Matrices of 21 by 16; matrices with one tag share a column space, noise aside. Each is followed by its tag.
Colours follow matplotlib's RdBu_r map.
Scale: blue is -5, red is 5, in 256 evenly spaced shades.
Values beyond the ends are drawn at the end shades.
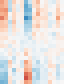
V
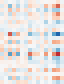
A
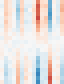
V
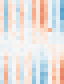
V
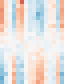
V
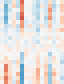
V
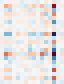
A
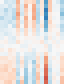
V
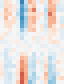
V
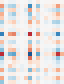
A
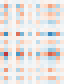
A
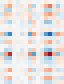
A
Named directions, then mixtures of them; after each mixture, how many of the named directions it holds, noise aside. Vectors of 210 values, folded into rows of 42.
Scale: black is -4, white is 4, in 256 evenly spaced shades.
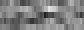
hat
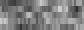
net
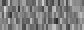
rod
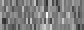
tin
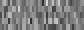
two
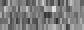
two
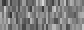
two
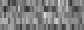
three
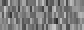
one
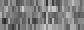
three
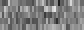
two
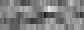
one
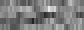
one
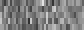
three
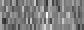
one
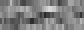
one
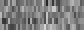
three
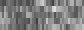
three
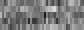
three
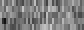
two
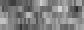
one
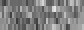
three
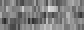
two
